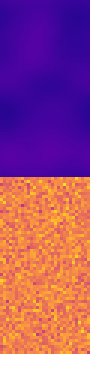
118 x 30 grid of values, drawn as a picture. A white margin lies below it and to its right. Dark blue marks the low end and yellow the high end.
The table splits into 2 rows of 1 panel. Panel 1,1: very low, smooth, faint in contrast. Panel 2,1: high, fine-grained.
